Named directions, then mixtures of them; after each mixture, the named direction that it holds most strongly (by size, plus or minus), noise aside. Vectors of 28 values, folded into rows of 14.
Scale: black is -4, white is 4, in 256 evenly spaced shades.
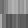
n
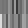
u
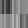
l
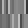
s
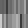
l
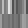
l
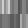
l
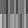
u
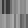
l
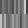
u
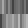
n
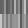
u
